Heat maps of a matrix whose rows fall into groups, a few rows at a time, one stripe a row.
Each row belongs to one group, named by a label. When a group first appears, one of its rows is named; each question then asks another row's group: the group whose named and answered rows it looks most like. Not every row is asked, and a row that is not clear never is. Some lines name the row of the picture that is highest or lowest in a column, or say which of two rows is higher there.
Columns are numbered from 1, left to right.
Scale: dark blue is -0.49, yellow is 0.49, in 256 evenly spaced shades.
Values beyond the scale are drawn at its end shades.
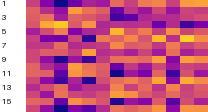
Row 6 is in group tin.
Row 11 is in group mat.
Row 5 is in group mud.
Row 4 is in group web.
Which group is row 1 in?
tin
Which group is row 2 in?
mat
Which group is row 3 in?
mat
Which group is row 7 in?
mud
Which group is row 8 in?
web
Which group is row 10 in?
mat
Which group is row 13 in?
mud
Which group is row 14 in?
mud
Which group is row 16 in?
tin
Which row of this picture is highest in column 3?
4
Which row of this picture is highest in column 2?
4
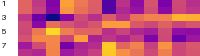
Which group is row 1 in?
mat
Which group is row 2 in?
mat
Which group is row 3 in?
tin
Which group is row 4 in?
mud
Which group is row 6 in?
web
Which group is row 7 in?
mud
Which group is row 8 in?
mud
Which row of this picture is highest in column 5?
6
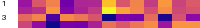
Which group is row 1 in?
mud
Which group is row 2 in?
mud
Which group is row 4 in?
tin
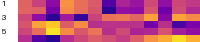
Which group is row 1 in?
mat
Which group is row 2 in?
mat
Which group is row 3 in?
tin
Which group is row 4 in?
web
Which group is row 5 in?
web
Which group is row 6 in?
tin
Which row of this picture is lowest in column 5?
3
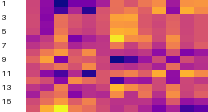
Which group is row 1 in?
tin
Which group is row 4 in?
mud
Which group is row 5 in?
mud
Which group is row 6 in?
mud
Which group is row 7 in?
mud
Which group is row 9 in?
mat
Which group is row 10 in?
web
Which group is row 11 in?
tin
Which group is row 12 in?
mat
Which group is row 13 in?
mud
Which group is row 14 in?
mud
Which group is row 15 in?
web
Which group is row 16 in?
web
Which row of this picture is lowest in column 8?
9
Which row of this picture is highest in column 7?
6
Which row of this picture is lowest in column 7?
9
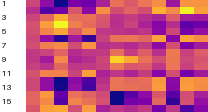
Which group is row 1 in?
tin
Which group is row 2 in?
tin
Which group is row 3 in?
web
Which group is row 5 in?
web
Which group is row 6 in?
tin
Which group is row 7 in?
web
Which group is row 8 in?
mud
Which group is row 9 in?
mud
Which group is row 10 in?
mud
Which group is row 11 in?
web
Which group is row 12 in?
tin
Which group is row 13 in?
tin
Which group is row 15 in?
mat
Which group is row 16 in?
web
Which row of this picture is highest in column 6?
2
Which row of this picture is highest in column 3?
4
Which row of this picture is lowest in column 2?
2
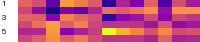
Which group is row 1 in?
mat
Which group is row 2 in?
tin
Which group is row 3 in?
mat
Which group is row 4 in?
web
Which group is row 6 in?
web
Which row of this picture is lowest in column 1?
5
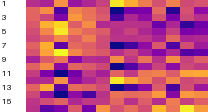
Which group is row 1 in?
mud
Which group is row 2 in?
mat
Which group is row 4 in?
web
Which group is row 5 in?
web
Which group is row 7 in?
mat
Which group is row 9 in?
mud
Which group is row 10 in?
mat
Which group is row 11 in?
tin
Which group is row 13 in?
mat
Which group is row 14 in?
tin
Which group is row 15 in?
mud
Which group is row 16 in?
tin
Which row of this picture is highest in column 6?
16
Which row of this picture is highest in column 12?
16
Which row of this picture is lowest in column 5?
14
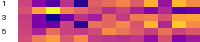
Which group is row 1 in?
tin
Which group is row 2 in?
web
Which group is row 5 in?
mud
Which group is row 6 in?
web
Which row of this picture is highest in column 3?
2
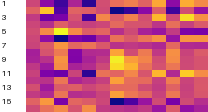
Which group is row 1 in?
tin
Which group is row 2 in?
mat
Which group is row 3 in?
tin
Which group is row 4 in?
mud
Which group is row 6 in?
tin
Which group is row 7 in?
web
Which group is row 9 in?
mud
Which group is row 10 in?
mud
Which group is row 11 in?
tin
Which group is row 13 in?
mud
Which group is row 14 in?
mud
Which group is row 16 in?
web
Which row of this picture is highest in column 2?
2
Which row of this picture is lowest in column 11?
2
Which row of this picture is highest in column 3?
5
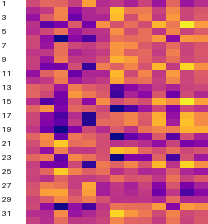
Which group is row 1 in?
web
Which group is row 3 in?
mud
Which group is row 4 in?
tin
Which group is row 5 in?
mud
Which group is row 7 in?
mud
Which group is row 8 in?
mud
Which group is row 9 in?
mud
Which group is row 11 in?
mud
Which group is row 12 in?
mud
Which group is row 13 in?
mat
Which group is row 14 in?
mat
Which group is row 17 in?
tin
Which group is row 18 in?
tin
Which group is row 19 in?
tin
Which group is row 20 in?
mat
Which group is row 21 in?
web
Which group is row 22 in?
mud
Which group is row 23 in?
mat
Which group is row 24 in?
tin
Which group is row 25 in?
web
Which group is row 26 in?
mud
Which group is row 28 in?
web
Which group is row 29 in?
web
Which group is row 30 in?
tin
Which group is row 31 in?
mud
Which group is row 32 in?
mud
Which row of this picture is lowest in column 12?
28
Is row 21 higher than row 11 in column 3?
Yes
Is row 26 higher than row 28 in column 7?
Yes
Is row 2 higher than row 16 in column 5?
No
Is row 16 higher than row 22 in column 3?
No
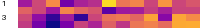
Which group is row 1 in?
mud
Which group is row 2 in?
mat
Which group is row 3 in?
tin
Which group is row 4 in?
tin
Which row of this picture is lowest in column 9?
2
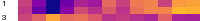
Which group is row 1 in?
tin
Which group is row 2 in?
tin
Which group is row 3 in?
web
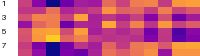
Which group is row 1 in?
tin
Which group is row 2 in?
mud
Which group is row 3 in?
web
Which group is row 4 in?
mud
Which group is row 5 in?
web
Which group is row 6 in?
web
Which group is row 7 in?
tin
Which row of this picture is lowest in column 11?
8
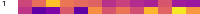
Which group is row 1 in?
web
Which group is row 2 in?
tin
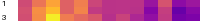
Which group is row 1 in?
web
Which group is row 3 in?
web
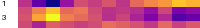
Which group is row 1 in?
tin
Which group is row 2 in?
web
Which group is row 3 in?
web
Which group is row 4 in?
mud
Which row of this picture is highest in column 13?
1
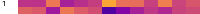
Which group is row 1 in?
mud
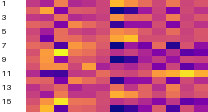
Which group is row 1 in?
mud
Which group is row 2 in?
mat
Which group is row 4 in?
mat
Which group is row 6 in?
mud
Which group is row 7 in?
mat
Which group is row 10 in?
web
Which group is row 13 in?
mud
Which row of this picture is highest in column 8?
6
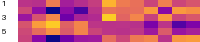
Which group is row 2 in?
tin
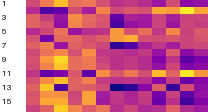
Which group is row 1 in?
web
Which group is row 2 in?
tin
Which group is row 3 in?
mat
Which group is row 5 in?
mud
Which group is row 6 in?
mud
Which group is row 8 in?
web
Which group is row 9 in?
web
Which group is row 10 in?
web
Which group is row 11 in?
tin
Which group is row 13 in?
mat
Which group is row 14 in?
web
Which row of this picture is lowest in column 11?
13
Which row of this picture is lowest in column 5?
11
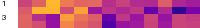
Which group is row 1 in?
web
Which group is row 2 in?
web
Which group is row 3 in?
mat
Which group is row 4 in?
mat
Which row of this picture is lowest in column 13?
2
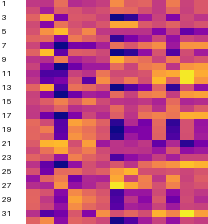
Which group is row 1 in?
mud
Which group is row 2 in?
mud
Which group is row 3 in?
mat
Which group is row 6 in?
mat
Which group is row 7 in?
tin
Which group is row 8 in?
mat
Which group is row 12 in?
tin
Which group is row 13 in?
mat
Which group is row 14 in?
tin
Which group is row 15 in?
web
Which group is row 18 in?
mat
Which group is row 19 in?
mat
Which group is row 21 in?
web
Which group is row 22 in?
web
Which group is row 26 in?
mud
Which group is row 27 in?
mud
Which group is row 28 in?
mat
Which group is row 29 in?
mat
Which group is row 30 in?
mat
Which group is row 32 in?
mat
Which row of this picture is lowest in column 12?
21
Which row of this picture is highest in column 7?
27
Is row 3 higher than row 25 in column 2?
Yes
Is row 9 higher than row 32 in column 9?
Yes
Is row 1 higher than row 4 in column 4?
No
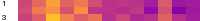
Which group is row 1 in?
web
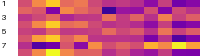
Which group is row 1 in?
web
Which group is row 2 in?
mat
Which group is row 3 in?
mud
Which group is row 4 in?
web
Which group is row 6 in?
web
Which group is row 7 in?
tin
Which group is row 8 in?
web
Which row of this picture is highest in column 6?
7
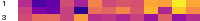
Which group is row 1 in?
tin
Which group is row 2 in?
tin
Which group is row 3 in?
web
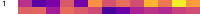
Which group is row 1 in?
tin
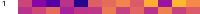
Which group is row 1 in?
tin
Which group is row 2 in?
mud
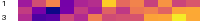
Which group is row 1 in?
mud
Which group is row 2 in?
tin
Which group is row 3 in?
tin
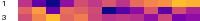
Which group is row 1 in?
tin
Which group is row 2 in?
mat
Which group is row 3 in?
web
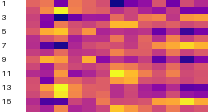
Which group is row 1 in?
mat
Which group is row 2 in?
web
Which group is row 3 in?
tin
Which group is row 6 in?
mud
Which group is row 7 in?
tin
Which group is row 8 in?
mud
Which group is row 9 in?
web
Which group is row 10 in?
mud
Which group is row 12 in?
mud
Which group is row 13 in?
web
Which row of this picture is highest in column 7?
11
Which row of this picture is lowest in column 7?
1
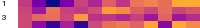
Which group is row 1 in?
tin
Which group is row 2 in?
mud
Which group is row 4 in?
tin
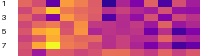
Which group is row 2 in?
web
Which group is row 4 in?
web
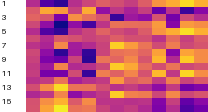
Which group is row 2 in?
web
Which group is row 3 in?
mat
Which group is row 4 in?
tin
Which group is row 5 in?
tin
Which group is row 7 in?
mud
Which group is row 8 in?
tin
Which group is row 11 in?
tin
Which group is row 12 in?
mud
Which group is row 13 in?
web
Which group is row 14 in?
mud
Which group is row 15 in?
web
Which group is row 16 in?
web
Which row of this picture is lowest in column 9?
3
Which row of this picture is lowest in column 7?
3
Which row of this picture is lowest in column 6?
2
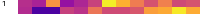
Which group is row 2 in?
tin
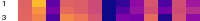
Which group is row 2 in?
mat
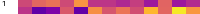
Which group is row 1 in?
web
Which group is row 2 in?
tin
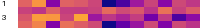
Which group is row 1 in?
mat
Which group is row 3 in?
web
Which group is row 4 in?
mat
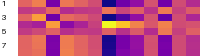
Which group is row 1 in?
mat
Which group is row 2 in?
mud
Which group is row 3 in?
mat
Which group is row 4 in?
mud
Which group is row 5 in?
mud
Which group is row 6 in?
mat
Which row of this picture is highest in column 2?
3
